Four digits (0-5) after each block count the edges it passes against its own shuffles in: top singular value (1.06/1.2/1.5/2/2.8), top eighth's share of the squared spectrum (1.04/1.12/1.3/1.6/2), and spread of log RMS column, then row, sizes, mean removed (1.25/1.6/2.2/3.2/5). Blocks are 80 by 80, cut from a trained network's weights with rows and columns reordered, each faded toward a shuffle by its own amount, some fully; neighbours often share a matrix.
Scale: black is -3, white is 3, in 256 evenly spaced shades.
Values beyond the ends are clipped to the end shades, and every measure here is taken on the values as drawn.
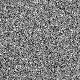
0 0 0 0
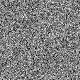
0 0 0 0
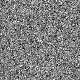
0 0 0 0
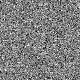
1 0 0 0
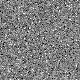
0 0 0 0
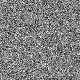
0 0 0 0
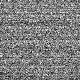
3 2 0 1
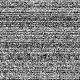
4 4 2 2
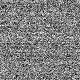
2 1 0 0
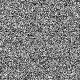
1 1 0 0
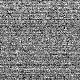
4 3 1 1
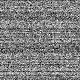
4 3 0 1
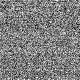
1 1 0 0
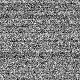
3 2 0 0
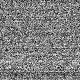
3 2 0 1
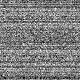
4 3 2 2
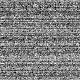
4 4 1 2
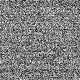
2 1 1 0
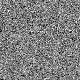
1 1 0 0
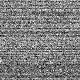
4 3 1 1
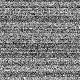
4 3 0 1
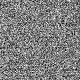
1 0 0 0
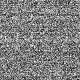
2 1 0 0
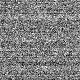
3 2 0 0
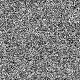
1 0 0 0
